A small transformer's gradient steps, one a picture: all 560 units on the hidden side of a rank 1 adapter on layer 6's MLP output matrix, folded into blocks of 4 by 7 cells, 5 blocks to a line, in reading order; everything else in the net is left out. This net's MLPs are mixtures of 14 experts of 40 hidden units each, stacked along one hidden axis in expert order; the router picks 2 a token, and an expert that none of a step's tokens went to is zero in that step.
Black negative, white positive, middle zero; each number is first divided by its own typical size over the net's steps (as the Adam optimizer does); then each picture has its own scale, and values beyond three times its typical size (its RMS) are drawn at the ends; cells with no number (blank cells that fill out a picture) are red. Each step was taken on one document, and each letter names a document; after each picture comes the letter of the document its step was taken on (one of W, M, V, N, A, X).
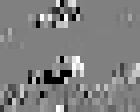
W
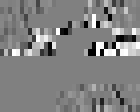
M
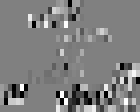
W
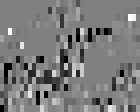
W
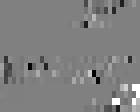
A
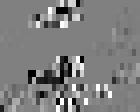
W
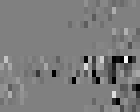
A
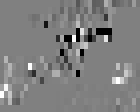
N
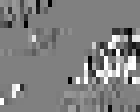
M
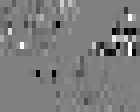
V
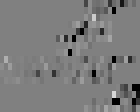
A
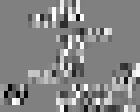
W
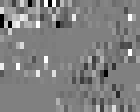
V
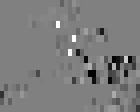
A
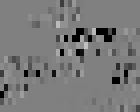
N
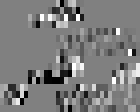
W
